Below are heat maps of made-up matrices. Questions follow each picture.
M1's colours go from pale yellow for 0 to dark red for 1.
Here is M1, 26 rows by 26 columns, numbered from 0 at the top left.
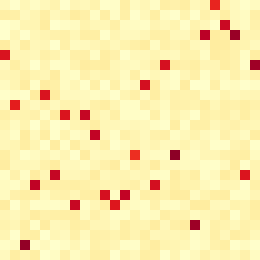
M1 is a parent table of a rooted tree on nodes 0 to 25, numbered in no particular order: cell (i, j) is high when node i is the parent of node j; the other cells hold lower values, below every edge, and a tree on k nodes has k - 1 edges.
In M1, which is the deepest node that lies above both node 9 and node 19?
15
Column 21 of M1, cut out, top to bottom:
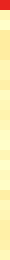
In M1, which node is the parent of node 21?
0
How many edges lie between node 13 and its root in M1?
2
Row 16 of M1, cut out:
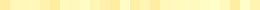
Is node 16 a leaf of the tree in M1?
yes
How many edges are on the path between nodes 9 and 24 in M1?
4
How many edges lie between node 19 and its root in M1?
6
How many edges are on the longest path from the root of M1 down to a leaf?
8
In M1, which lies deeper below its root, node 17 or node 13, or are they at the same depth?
the same depth
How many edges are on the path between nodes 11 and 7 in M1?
2
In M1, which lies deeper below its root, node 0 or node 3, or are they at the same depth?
node 0
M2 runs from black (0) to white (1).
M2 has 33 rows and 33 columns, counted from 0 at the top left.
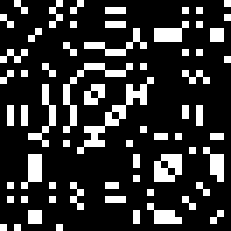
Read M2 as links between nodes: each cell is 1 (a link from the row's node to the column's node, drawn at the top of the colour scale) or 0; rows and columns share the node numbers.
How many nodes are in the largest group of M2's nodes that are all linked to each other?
8
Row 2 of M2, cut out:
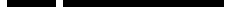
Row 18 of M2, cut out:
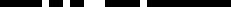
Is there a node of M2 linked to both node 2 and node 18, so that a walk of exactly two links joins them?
no
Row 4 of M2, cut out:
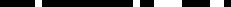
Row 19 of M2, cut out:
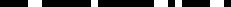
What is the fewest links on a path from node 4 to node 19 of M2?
1
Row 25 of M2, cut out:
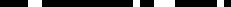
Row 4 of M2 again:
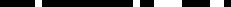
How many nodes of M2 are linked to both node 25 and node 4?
6
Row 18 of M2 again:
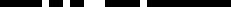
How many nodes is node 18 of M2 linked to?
6
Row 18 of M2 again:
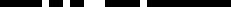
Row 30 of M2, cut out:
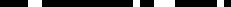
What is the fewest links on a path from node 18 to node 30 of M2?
3
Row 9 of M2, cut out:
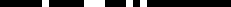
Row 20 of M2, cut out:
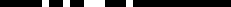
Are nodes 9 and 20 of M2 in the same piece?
yes
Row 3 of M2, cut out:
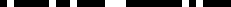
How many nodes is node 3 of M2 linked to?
8
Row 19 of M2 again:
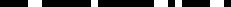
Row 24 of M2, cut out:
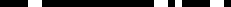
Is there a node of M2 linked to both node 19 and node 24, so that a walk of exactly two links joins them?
yes
